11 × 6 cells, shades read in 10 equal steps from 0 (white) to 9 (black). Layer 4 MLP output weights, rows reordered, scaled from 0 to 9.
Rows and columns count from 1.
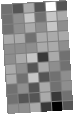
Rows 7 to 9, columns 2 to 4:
4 6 3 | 5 2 6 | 4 6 3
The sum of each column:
46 47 42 50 43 49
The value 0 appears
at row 1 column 5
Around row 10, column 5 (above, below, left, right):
5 9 3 5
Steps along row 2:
down down up down up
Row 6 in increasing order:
2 3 3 4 5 7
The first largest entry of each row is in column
2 1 1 3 1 4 3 4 3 5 5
